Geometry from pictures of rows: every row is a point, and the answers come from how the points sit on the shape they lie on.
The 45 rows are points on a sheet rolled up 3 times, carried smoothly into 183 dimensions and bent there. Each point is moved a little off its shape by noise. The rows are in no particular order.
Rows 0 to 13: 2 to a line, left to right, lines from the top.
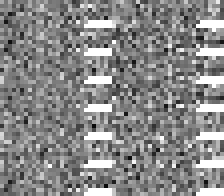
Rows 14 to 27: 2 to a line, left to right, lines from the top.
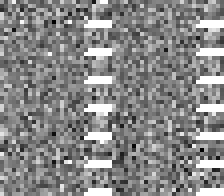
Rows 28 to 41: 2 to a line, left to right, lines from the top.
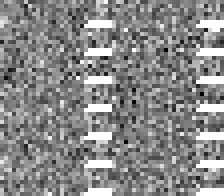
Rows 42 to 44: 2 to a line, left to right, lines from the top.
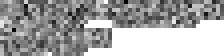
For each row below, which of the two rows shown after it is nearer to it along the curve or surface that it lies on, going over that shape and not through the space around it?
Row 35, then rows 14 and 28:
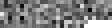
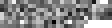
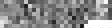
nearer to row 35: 14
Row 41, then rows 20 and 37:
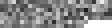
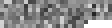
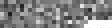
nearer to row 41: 37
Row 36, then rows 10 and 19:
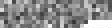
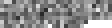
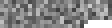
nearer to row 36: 10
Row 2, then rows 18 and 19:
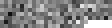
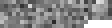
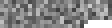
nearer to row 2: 18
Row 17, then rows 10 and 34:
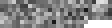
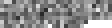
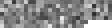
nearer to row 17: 10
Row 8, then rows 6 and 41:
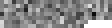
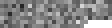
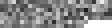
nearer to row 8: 6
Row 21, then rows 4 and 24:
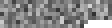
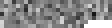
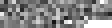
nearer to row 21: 4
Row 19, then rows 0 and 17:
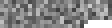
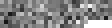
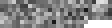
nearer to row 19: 0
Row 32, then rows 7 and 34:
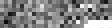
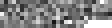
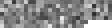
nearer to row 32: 7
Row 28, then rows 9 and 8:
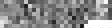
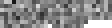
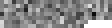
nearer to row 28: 9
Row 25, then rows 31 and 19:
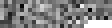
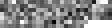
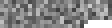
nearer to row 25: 31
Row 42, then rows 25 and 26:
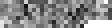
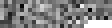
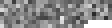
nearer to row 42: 25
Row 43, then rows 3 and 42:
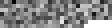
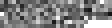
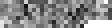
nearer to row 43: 3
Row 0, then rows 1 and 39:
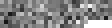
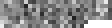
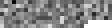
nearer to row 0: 39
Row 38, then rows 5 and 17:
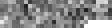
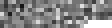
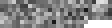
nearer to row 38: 17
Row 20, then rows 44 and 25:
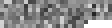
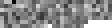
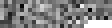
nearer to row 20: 44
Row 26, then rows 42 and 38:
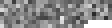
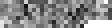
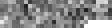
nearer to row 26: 38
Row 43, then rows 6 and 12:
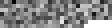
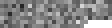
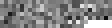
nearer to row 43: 12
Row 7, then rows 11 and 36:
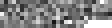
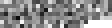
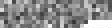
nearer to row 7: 11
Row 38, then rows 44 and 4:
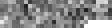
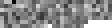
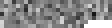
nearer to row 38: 44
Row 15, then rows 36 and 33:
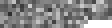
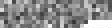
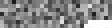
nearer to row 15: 33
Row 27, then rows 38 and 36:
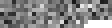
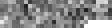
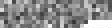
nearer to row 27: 36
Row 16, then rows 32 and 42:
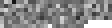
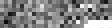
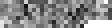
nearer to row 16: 32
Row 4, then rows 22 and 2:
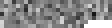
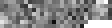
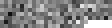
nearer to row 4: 2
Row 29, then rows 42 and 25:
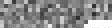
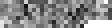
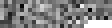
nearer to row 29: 25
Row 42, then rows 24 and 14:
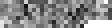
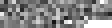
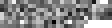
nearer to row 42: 14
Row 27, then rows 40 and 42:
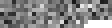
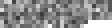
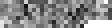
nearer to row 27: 40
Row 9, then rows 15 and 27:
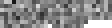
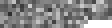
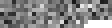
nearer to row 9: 27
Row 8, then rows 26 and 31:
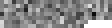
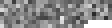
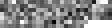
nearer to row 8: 26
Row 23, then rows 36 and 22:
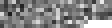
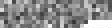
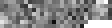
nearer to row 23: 22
